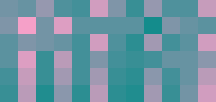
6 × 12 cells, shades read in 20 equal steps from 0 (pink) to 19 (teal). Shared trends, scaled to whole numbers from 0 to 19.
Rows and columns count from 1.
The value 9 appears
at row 4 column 12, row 5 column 9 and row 6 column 4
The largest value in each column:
16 12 18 14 17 13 17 18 19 16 14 13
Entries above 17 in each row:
0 1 0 0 0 2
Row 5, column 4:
7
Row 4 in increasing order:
2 5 9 10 12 12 13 15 15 15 16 16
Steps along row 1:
up down up up down up up down up same down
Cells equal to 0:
1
